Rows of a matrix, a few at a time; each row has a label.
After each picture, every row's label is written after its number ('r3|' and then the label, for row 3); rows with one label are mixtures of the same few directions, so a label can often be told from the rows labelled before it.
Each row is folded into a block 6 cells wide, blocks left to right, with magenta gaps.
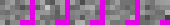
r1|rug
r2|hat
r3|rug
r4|rug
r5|rug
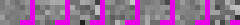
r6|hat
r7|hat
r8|rug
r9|rug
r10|rug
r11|hat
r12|rug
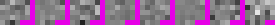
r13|rug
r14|rug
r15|rug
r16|hat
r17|rug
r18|rug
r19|hat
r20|hat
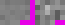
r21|hat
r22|hat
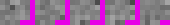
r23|hat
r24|rug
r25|rug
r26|rug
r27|rug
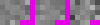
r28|rug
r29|rug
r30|hat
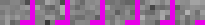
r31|rug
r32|rug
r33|rug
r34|hat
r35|hat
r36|hat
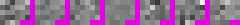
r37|rug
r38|rug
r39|hat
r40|rug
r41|hat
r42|rug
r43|hat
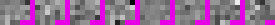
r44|rug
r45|hat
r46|rug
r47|rug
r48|hat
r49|hat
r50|rug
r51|hat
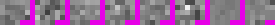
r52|rug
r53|hat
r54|hat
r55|hat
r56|rug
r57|hat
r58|hat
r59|rug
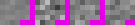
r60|rug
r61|rug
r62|rug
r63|rug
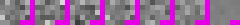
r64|hat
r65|rug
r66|rug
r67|hat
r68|rug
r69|hat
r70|hat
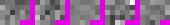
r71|hat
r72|hat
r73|rug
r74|rug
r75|rug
